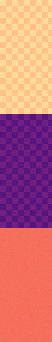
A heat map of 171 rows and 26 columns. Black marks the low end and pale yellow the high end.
It is made of 3 by 1 panels. Panel 1,1: very high, checkered, faint in contrast. Panel 2,1: low, checkered, faint in contrast. Panel 3,1: high, flat.
